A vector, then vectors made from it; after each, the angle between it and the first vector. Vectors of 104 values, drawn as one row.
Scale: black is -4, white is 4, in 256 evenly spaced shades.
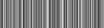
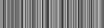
nearly opposite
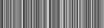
nearly parallel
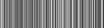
orthogonal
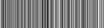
partly opposed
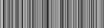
nearly opposite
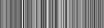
partly aligned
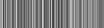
orthogonal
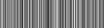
partly opposed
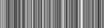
partly aligned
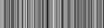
partly opposed
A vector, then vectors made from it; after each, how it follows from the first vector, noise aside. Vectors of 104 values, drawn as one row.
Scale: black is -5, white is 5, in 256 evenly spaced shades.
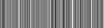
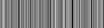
negated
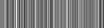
wrapped around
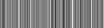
copied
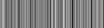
negated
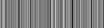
negated
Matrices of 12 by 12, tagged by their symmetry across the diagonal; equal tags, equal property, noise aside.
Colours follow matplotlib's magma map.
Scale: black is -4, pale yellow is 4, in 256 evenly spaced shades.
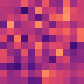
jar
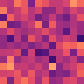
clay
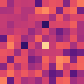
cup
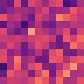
cup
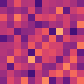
cup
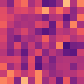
clay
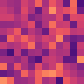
jar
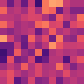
jar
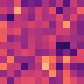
jar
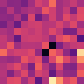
cup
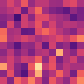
clay
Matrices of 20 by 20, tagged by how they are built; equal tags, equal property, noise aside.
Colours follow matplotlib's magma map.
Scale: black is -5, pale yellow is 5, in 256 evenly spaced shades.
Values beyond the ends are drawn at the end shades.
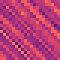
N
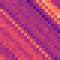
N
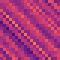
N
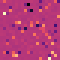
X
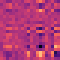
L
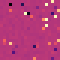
X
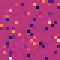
X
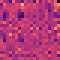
L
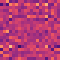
L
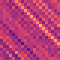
N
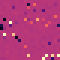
X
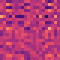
L
